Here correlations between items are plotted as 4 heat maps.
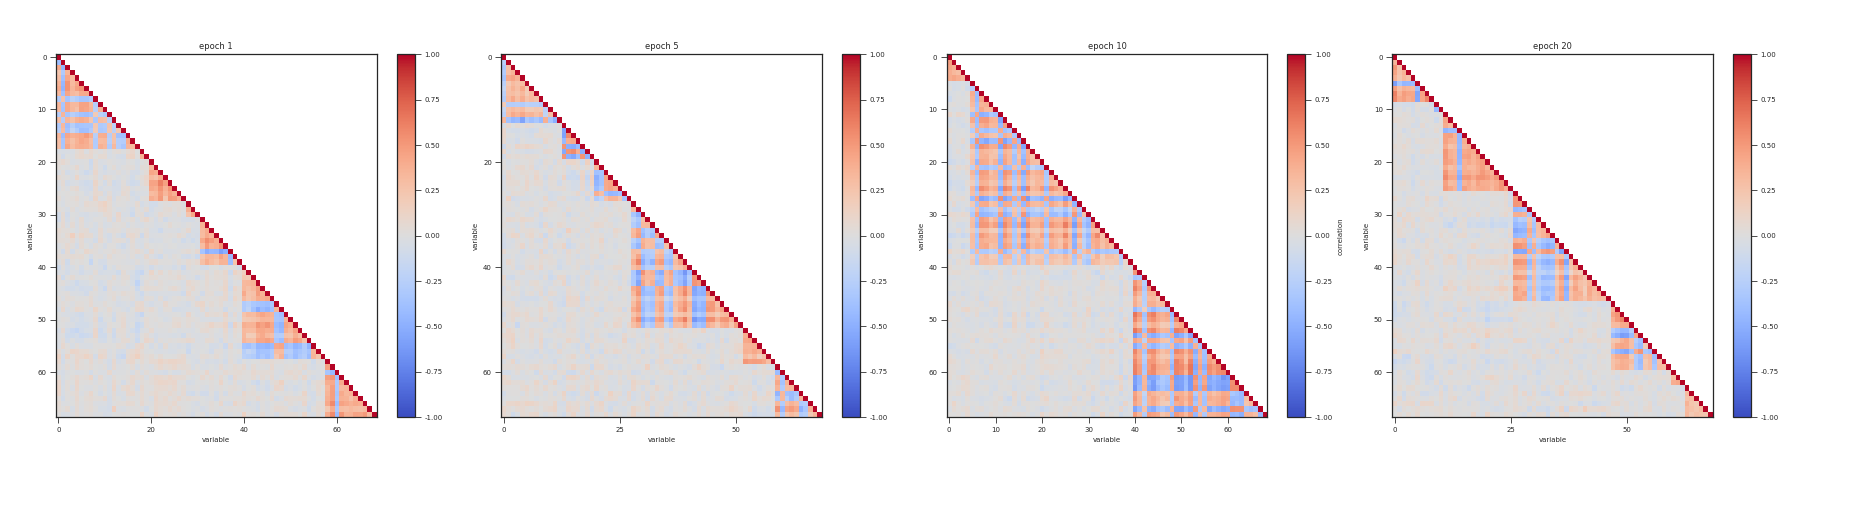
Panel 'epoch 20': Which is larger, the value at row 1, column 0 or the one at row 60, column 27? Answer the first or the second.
the first
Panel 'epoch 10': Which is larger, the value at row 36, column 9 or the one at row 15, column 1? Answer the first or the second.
the first
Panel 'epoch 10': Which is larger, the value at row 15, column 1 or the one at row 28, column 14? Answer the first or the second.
the first
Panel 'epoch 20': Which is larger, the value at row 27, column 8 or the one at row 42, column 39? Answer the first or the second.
the second
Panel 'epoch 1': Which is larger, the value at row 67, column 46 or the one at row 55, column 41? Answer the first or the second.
the first
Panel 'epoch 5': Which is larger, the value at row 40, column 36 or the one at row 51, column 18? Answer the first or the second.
the second
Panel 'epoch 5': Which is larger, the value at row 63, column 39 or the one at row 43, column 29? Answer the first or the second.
the first
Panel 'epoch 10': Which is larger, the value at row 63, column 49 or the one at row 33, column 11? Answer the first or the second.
the second
